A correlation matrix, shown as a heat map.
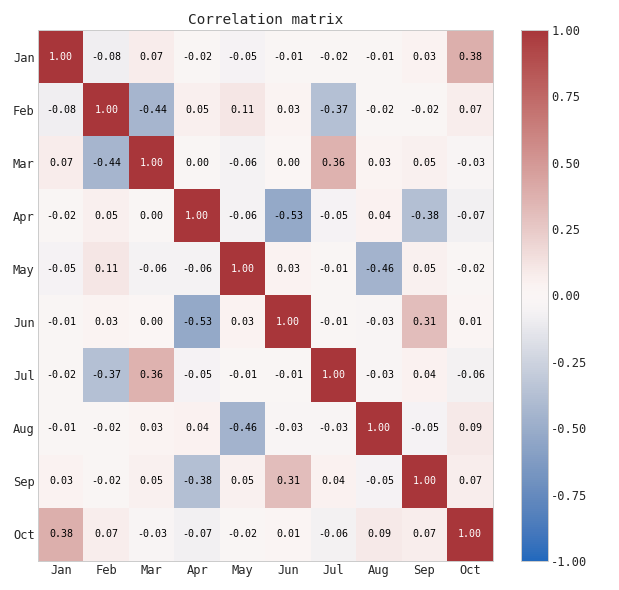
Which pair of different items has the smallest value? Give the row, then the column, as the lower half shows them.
Jun, Apr
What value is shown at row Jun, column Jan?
-0.01
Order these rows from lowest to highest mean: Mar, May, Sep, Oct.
May, Mar, Sep, Oct
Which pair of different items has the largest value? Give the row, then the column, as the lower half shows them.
Oct, Jan
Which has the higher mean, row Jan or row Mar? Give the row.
Jan
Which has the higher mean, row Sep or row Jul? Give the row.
Sep
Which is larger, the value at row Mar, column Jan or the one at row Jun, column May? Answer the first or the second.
the first
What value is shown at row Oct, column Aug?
0.09
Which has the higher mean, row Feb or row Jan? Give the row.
Jan
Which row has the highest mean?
Oct
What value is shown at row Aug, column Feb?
-0.02
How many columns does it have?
10
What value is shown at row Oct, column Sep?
0.07
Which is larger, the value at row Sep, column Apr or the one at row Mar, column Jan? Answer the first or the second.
the second
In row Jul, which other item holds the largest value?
Mar
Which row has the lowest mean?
Apr
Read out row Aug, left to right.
-0.01 -0.02 0.03 0.04 -0.46 -0.03 -0.03 1.00 -0.05 0.09
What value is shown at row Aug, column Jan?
-0.01
